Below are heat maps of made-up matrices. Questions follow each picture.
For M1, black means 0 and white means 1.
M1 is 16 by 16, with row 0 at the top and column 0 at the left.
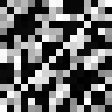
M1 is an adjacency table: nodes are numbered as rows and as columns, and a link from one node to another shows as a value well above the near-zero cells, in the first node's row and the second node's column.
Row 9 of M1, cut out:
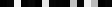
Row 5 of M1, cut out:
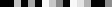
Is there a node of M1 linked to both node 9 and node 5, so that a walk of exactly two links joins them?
yes
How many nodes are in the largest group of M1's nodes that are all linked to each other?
6
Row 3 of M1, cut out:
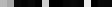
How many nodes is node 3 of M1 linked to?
4
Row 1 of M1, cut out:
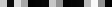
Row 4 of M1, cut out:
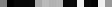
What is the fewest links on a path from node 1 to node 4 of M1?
2
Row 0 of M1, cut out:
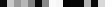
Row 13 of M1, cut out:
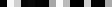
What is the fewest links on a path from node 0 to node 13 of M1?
2
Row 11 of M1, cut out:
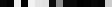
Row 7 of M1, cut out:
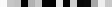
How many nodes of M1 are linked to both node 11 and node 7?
5
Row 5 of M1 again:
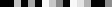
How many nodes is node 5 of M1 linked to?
9
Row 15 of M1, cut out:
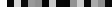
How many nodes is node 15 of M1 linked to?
9
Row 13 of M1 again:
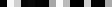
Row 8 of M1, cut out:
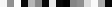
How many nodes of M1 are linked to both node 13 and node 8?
4
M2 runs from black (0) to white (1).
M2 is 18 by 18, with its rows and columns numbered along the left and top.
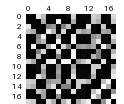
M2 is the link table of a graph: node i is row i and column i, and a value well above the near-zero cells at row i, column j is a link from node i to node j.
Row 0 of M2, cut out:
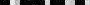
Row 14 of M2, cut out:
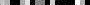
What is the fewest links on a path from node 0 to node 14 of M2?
1
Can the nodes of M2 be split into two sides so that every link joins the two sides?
no
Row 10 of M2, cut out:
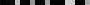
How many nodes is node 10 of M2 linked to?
6
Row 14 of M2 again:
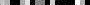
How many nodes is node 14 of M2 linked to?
9
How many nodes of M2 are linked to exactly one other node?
0
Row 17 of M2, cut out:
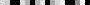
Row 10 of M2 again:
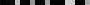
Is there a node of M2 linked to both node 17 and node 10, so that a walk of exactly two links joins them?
no
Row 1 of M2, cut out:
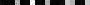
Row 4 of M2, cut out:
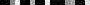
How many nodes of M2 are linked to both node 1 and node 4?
6
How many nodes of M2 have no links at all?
0
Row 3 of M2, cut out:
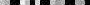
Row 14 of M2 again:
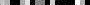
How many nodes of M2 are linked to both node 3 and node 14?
8
